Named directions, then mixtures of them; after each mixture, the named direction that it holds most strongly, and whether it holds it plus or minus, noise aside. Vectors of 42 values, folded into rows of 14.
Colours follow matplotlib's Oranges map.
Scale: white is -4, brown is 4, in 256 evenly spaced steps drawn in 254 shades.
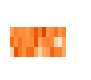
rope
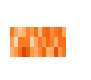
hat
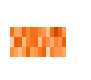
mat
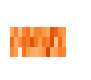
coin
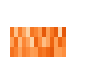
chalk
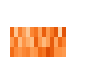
chalk, plus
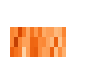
hat, minus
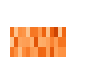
chalk, plus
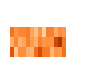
rope, minus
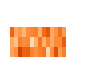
hat, plus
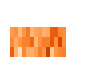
coin, plus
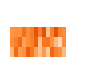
rope, plus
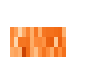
hat, plus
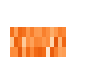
coin, minus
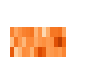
rope, minus
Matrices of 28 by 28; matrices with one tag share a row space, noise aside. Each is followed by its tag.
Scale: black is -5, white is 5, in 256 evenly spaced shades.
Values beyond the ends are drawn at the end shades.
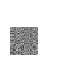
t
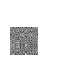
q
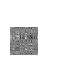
q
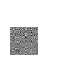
q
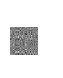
q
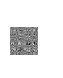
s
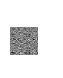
s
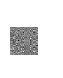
t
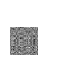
s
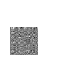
s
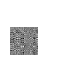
t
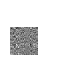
t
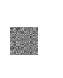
t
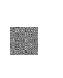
q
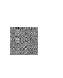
q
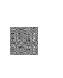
s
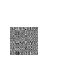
q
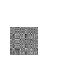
q
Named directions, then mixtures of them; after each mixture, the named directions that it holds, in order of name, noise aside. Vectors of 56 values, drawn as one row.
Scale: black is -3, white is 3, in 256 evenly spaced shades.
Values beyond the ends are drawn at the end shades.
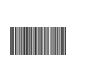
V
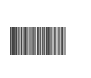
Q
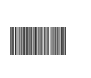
V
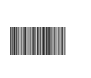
Q, V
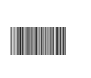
Q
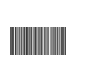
V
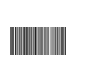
V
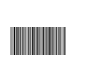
V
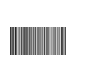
Q, V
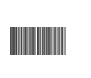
Q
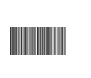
Q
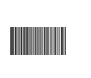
Q, V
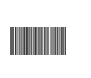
V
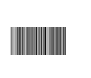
Q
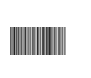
Q, V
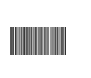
V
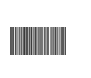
V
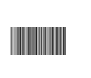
Q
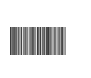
Q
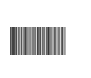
Q
